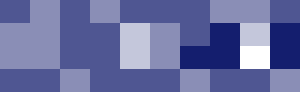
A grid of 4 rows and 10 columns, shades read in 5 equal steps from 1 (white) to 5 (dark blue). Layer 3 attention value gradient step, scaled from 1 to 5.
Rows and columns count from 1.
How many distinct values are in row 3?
5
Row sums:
36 35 35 37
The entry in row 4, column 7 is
3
